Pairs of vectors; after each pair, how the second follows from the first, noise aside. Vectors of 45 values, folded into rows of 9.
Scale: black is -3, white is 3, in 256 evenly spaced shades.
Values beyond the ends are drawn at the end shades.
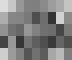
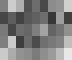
reversed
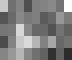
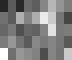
reversed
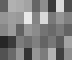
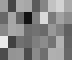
sign-scrambled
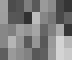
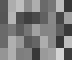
sign-scrambled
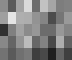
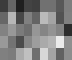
reversed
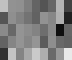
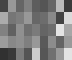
sign-scrambled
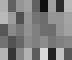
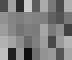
reversed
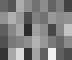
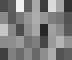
reversed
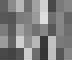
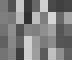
reversed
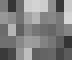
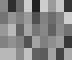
sign-scrambled
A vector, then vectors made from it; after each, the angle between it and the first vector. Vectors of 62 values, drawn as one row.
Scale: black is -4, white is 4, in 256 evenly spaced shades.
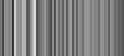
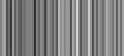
partly opposed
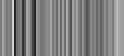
nearly opposite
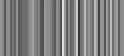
orthogonal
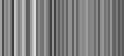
nearly parallel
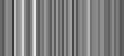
nearly parallel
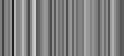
nearly parallel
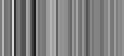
nearly opposite
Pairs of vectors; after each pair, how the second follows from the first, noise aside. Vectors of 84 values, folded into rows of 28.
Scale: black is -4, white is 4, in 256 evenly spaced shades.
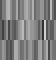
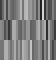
wrapped around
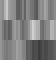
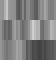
copied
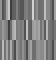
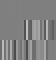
partly zeroed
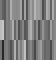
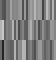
copied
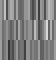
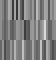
shuffled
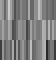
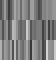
negated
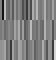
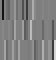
partly zeroed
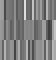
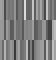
copied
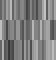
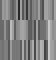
shuffled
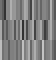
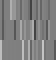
partly zeroed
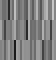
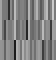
copied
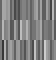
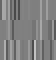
partly zeroed
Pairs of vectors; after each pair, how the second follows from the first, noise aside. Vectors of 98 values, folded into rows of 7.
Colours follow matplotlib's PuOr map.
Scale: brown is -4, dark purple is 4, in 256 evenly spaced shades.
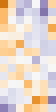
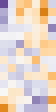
negated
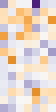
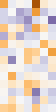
negated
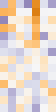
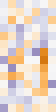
wrapped around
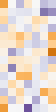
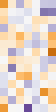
copied
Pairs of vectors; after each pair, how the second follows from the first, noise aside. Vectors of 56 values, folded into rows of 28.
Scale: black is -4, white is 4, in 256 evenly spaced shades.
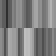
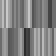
negated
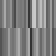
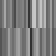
copied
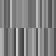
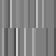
partly zeroed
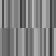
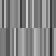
copied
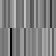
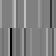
partly zeroed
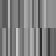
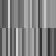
copied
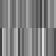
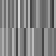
shuffled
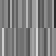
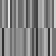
negated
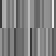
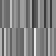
shuffled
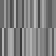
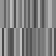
negated
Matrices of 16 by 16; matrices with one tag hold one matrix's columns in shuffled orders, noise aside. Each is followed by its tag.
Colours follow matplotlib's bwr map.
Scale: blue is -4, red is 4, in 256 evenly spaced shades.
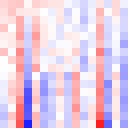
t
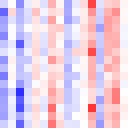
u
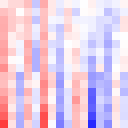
t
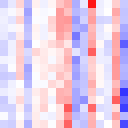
u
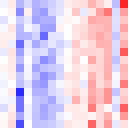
u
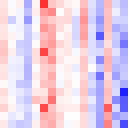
u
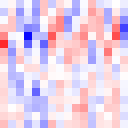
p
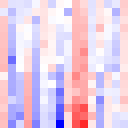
t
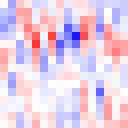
p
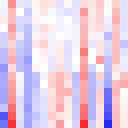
t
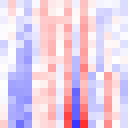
t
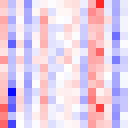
u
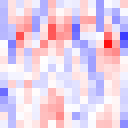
p
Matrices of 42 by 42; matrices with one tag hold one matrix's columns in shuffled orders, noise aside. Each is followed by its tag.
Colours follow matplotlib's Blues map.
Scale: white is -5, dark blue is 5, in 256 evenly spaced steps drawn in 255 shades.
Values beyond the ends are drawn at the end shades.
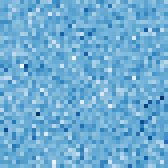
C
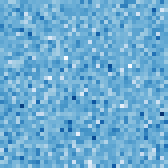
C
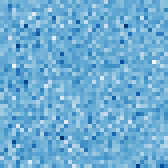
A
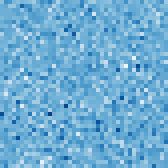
C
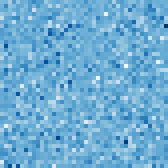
A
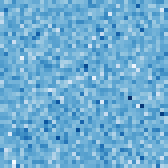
C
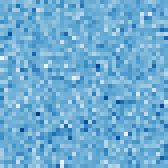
C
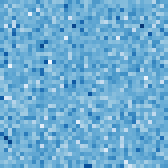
A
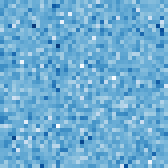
A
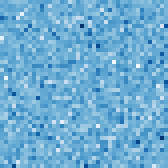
A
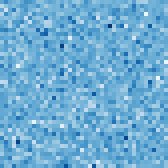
A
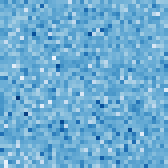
C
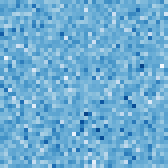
C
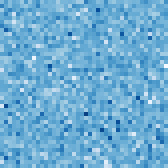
C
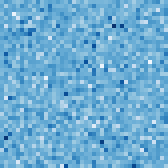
A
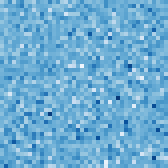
C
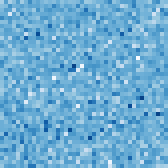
C
